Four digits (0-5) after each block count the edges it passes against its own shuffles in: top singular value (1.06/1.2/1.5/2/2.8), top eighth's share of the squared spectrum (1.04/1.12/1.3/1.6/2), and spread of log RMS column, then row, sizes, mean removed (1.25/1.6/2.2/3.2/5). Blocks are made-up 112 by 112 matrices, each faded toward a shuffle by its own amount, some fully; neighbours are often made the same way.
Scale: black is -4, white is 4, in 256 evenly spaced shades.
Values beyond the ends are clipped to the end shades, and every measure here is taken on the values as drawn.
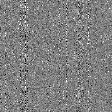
2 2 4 0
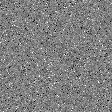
0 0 0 0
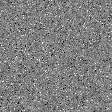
0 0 0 0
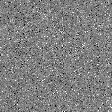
3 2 1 0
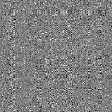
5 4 3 2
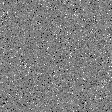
0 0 0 0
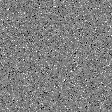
2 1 0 0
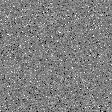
2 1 0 0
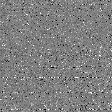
3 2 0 2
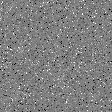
0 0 0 0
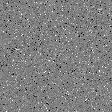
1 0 0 0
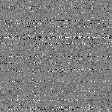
3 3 2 4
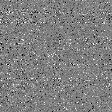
2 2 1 3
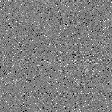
4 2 1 1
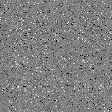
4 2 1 1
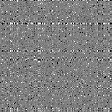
5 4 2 3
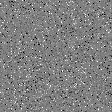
2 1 0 0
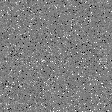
2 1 0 0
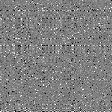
5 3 2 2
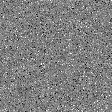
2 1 0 0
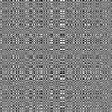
5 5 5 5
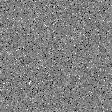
2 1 0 0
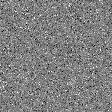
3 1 0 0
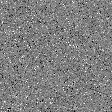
0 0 0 0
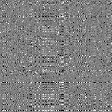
5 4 3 3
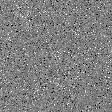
2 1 0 0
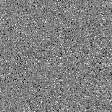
3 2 1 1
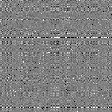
5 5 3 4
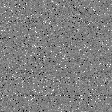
3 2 0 1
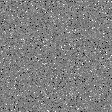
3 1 0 0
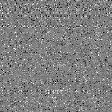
4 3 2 2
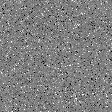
2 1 0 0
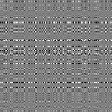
5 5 4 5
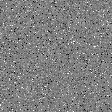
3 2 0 0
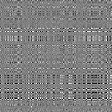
5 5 4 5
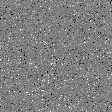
2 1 0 0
